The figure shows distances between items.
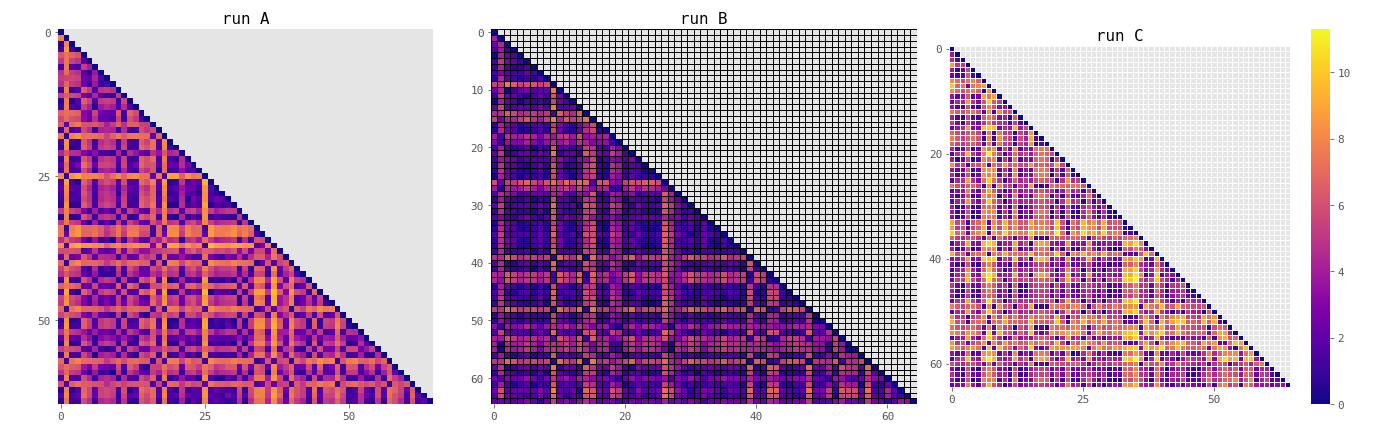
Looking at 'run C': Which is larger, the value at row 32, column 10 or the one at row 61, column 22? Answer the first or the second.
the second
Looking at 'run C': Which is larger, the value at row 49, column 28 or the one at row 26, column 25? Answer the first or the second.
the first
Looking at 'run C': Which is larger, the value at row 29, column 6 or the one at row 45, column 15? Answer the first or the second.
the first
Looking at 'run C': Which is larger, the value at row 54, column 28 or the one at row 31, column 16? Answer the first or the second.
the first
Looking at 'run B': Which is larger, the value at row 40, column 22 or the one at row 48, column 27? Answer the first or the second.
the second
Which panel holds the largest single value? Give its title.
run C
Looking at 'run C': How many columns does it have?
65
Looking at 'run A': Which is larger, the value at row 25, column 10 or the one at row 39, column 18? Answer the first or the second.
the first
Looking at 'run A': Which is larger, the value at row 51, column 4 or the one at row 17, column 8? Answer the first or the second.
the first
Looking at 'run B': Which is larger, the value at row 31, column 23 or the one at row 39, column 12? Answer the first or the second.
the second
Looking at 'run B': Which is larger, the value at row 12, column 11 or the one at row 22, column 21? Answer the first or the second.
the second
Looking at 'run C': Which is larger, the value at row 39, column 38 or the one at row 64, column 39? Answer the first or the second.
the second
